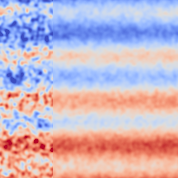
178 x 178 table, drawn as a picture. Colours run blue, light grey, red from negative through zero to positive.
Slope: up to the bottom. Lone odd cells: none. Seam: vertical, 30% of the way across, the right part calmer. Stripes: horizontal, repeating 4 times.
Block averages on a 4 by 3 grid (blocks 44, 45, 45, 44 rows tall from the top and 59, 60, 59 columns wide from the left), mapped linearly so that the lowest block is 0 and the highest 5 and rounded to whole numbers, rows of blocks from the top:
0 0 0
1 2 2
3 3 3
5 5 5
